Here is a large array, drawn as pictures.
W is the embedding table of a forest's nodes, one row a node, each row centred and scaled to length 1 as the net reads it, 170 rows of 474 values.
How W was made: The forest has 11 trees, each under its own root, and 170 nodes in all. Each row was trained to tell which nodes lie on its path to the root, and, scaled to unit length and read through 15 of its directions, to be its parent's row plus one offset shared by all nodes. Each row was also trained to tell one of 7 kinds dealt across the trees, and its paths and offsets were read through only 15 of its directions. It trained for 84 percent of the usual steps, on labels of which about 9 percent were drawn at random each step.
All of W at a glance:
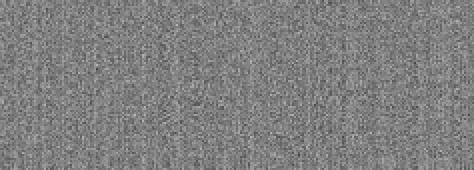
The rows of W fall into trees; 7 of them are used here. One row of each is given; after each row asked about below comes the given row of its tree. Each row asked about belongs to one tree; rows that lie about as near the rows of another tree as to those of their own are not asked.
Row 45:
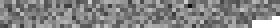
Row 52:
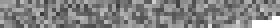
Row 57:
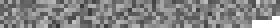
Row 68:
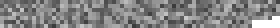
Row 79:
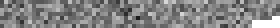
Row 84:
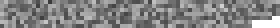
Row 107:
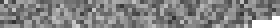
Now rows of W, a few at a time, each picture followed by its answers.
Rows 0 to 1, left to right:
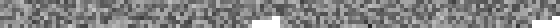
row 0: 79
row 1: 57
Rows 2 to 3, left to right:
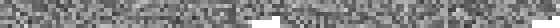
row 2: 84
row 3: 107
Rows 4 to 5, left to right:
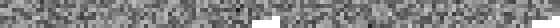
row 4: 107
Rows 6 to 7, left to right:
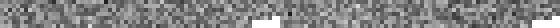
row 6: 68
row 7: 57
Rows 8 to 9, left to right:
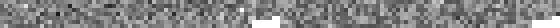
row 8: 52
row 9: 84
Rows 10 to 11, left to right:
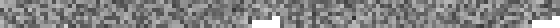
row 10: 57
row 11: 79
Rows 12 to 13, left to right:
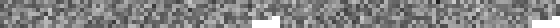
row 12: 84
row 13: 52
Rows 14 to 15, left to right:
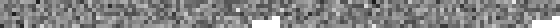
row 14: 52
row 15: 107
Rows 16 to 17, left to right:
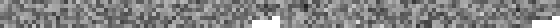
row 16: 79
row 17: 57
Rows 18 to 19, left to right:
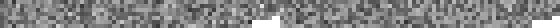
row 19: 68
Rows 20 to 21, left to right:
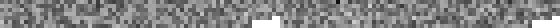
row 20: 68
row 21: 68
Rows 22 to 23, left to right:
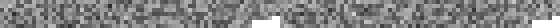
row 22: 45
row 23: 107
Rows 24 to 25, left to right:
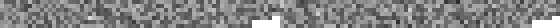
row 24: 68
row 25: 57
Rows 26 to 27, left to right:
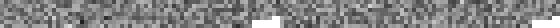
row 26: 57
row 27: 57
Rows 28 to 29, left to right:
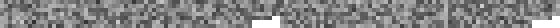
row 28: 57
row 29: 107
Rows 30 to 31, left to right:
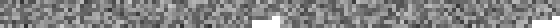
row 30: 68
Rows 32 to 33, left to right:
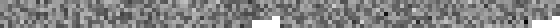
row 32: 45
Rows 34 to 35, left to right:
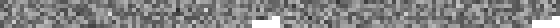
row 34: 52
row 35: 57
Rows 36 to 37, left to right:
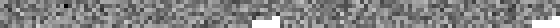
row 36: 45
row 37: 52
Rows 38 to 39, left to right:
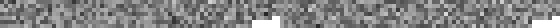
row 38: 107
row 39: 68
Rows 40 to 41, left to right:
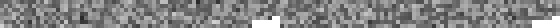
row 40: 68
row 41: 84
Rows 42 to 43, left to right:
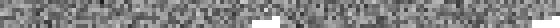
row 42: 79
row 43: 84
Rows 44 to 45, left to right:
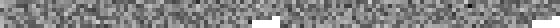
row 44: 57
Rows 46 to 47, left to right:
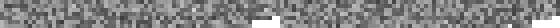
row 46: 57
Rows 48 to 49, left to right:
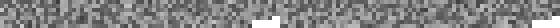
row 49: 84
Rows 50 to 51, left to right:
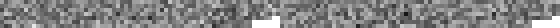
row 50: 45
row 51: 84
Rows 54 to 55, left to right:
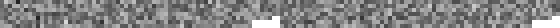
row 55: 57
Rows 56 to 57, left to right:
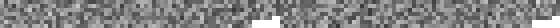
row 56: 57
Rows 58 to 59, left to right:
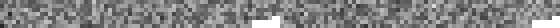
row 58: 84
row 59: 79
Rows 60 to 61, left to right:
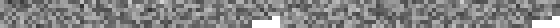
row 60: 68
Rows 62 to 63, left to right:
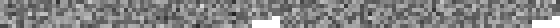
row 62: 84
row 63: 57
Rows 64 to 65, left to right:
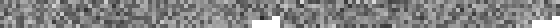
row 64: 52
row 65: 79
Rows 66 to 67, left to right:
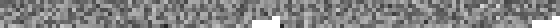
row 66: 68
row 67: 52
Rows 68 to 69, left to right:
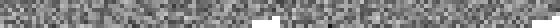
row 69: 68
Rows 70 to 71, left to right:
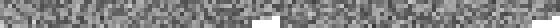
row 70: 68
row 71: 79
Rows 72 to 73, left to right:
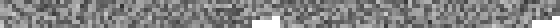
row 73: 68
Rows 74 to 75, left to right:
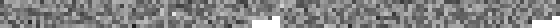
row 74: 107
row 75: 57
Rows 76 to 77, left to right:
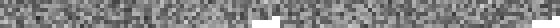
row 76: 84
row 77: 79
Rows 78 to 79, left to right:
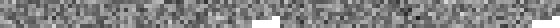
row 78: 84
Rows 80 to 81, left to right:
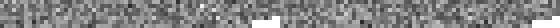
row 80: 52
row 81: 57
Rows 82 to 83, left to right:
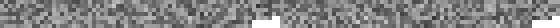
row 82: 107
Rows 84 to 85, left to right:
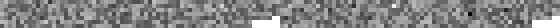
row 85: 107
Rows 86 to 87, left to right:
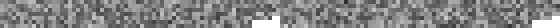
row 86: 107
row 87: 107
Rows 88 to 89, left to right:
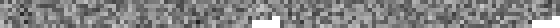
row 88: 68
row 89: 79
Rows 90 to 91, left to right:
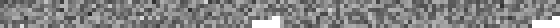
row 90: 68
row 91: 57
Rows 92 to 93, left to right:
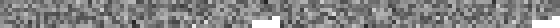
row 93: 52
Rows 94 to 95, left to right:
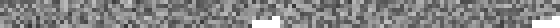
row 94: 68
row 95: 68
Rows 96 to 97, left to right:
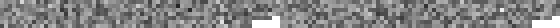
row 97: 57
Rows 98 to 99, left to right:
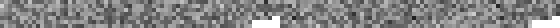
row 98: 79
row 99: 45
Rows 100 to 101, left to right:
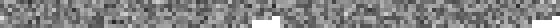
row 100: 84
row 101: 57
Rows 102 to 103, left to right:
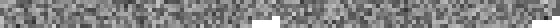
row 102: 57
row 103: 57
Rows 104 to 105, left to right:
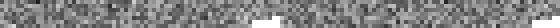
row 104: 79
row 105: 68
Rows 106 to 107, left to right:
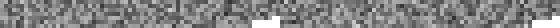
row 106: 52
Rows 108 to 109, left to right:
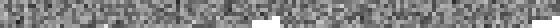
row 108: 52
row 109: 57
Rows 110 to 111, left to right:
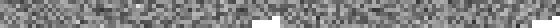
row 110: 68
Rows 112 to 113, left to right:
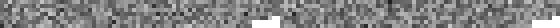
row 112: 52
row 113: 79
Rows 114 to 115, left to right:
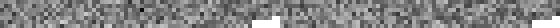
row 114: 45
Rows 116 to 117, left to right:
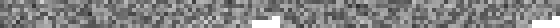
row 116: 52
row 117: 79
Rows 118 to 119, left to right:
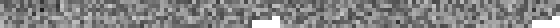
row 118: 68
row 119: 68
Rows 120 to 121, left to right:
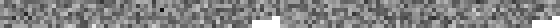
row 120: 57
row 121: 57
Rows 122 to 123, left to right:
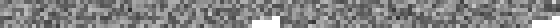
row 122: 79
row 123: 79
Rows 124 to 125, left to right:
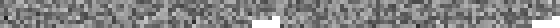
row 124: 107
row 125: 84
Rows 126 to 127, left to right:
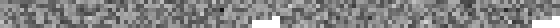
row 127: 107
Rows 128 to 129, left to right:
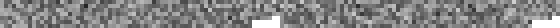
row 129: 107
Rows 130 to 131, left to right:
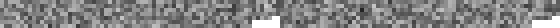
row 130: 57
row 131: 79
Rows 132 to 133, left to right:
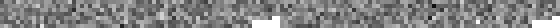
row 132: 107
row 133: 52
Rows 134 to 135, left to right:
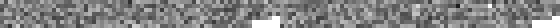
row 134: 45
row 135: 84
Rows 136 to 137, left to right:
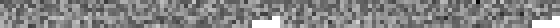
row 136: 68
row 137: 68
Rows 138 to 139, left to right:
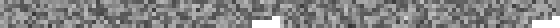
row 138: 57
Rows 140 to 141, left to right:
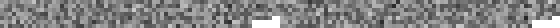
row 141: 84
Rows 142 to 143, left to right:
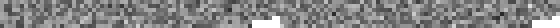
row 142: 52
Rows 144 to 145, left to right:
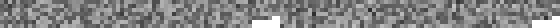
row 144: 57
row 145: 84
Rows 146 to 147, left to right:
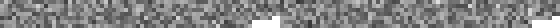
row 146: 79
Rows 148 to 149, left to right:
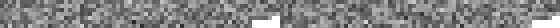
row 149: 79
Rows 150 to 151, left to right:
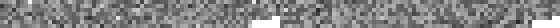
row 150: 45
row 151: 107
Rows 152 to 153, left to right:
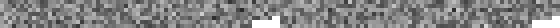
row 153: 107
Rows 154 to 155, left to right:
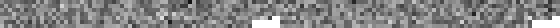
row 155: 107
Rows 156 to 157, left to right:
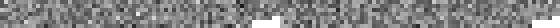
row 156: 107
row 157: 68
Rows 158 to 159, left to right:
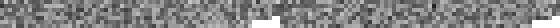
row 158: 84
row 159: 57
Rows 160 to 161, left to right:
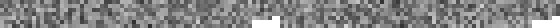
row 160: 68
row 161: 52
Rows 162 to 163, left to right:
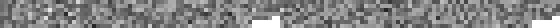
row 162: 79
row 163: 68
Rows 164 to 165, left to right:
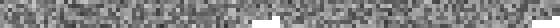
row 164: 107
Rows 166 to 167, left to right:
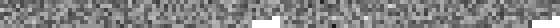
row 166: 68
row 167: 68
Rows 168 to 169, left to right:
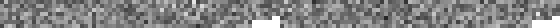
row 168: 79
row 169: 79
